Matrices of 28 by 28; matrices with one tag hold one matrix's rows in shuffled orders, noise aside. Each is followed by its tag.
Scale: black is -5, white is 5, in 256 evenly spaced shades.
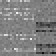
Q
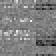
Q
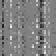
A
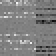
Q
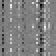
A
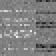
Q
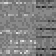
Q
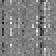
A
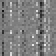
A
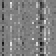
A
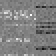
Q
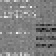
Q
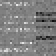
Q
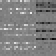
Q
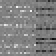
Q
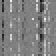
A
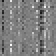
A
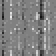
A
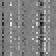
A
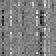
A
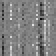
A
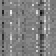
A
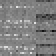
Q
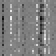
A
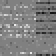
Q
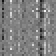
A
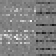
Q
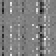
A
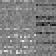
Q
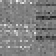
Q
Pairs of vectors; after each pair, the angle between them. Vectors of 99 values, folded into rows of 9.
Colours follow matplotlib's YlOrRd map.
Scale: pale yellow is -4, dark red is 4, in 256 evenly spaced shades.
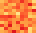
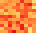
nearly parallel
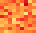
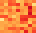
partly aligned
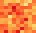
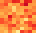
nearly opposite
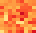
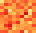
orthogonal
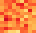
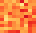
nearly opposite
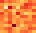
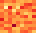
nearly parallel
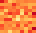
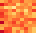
partly opposed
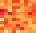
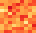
partly opposed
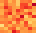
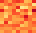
partly opposed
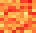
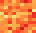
partly aligned
